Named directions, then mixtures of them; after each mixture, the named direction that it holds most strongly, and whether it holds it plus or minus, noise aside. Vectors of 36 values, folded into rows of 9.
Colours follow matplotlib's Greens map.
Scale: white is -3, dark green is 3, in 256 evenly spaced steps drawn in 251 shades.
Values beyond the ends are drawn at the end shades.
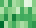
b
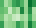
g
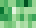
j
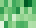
b, minus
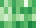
j, minus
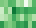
j, minus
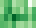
g, minus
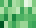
b, plus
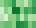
j, minus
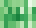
g, minus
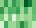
b, minus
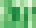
g, minus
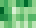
j, plus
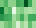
j, plus
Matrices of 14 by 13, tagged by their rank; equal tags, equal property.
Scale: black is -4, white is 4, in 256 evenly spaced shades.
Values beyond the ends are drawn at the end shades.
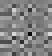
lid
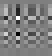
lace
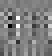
lid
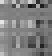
lid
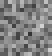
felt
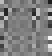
lid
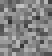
felt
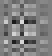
lace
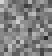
felt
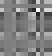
lace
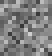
felt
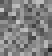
felt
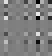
lace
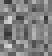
lid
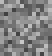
felt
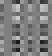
lace
